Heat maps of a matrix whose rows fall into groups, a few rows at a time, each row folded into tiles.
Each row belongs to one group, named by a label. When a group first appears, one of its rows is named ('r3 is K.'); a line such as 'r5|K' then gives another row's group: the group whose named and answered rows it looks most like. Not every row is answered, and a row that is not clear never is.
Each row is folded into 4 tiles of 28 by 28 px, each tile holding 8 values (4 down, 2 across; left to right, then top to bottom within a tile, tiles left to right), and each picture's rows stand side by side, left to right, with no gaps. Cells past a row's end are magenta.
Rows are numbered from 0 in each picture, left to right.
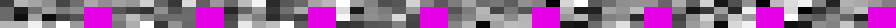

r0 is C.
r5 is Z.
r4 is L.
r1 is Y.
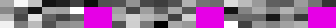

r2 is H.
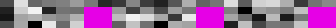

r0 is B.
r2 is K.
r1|L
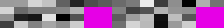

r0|K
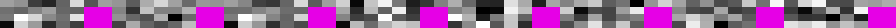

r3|K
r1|K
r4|Z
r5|C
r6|Y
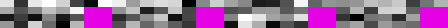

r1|K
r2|Y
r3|K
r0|K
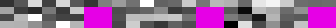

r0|C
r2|K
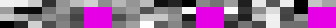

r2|K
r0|Z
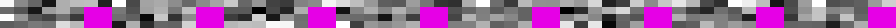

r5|H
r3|H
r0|Z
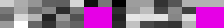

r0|Y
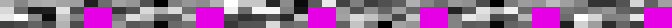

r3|L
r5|Y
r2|K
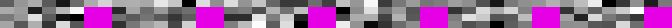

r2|C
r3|H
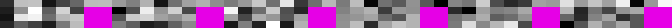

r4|C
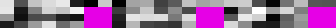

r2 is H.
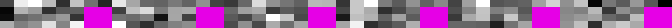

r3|B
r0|B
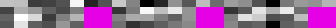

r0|Y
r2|H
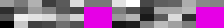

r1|Z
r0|Y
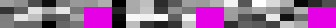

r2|K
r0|H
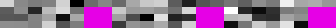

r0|K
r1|K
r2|Z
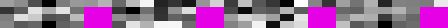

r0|H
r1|C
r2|L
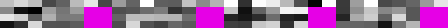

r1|Y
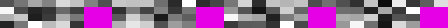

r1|Y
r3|C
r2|Z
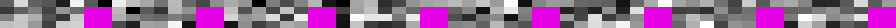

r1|Z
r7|Y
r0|L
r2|L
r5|C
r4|K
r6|Y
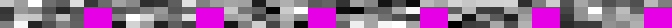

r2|Z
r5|B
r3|C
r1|Y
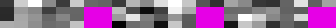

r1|Z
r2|Y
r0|B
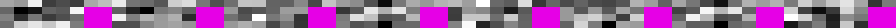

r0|C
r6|H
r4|Y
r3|H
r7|Z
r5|L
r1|Z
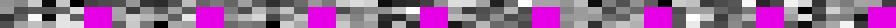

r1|L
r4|Z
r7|Z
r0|C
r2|L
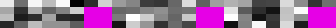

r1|Y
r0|K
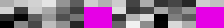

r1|C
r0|K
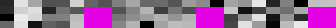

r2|C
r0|B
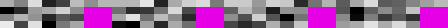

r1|Z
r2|K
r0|H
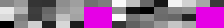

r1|Z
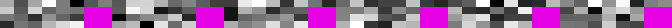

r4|C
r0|K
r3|L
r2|B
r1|B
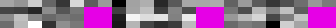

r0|Y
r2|L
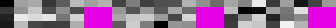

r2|C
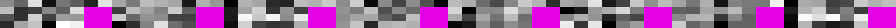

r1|K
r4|Z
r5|H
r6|H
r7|B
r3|L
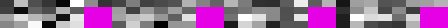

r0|L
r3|B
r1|L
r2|Y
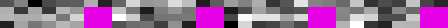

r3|L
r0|L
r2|Y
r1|Z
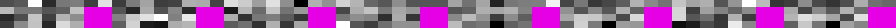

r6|Z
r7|L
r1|L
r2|K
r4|H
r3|H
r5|L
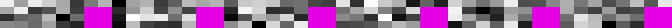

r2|B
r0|K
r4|Z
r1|B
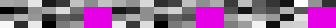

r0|H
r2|L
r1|H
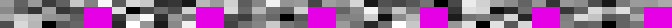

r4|B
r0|Y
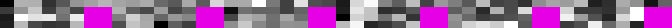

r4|C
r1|Y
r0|B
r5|Z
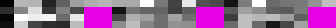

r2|B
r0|B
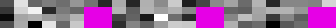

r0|B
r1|K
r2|H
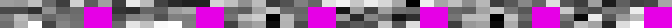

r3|K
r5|C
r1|C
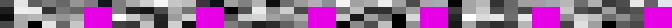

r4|B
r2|H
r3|K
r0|B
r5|Y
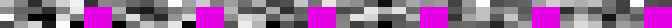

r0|Z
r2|Y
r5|Y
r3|H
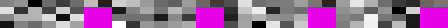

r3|C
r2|B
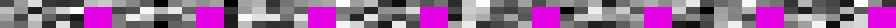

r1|H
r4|B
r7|L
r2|B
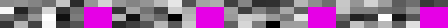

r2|L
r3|K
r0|K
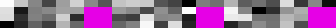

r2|Z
